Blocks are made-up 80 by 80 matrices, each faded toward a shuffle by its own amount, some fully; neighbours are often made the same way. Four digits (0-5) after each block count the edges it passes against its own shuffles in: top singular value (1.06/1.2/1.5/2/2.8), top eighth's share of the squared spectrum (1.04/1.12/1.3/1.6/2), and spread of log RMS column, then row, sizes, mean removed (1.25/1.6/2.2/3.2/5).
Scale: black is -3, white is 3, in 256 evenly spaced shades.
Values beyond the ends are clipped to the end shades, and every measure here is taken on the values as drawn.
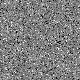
1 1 0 0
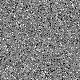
0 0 0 0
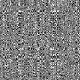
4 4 3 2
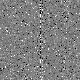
3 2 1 0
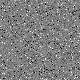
0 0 0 0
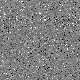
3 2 0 1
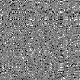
4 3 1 2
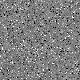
1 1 0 0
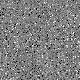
3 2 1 0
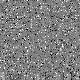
3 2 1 1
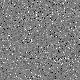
2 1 0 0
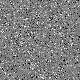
0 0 0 0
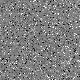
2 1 0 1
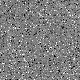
2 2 0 0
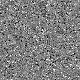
2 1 0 0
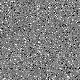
3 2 0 0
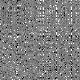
4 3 2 1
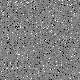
2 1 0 0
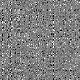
4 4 3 2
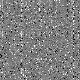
3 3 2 0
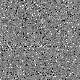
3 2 0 1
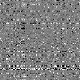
4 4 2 3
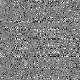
4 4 2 3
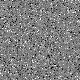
2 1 0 0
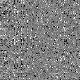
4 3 2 1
